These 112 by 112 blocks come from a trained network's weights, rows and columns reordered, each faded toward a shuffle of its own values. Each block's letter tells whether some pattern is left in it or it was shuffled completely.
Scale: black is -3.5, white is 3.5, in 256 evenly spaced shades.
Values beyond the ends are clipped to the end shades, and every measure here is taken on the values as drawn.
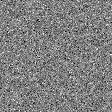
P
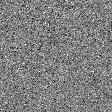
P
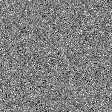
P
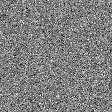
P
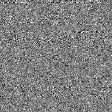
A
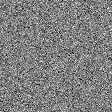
P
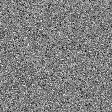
P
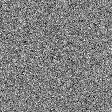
P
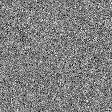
P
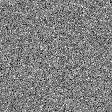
P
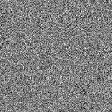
A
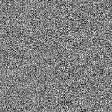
A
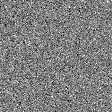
P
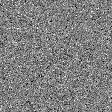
P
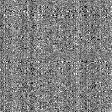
A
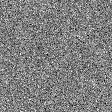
P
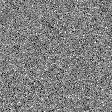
P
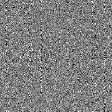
A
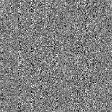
A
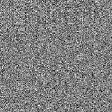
A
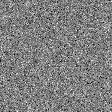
P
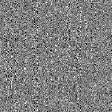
A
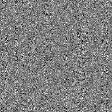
A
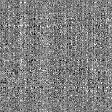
A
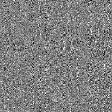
A
